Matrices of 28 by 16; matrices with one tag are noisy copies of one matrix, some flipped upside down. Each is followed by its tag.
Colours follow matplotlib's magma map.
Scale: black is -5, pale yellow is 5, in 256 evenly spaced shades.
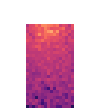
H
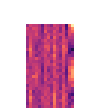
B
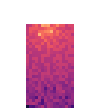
H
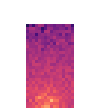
H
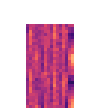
B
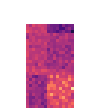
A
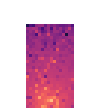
H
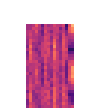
B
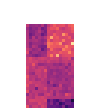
A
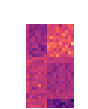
A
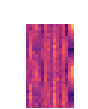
B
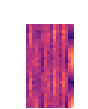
B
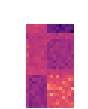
A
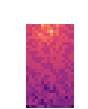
H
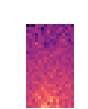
H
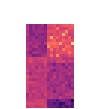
A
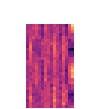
B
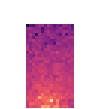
H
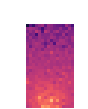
H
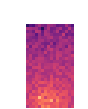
H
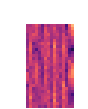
B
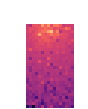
H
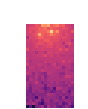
H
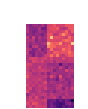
A
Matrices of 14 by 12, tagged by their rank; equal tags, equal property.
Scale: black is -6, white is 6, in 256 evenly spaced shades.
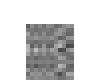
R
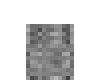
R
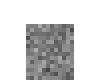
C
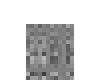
R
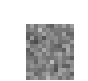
C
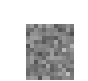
C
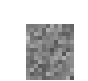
C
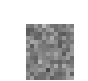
C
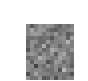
C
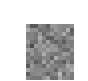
C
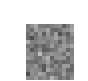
C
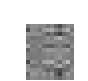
R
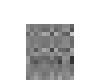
R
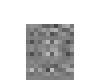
R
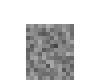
C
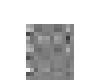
R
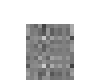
R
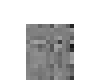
R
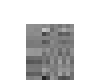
R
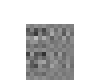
R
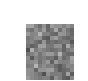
C
